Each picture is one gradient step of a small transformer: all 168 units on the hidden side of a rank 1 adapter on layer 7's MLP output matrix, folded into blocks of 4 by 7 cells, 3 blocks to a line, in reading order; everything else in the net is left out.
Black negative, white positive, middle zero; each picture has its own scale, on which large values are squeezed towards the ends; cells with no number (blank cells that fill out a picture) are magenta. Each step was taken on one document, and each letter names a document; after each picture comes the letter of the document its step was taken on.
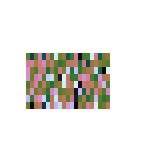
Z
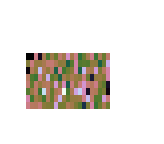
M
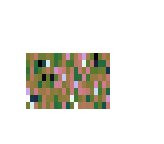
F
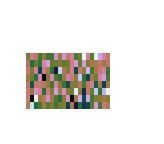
F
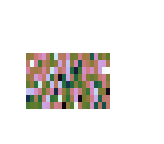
Z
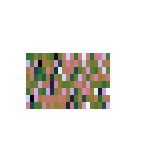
F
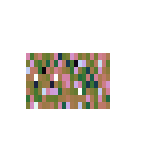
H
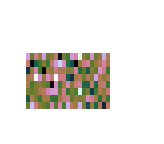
H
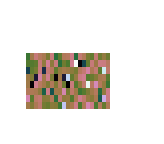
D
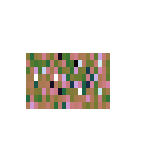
H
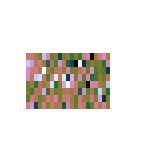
D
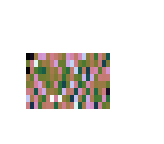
M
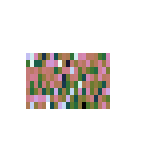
Z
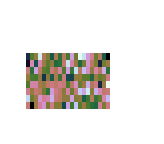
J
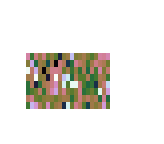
H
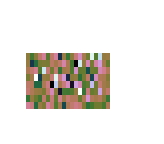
H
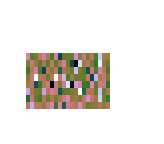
H
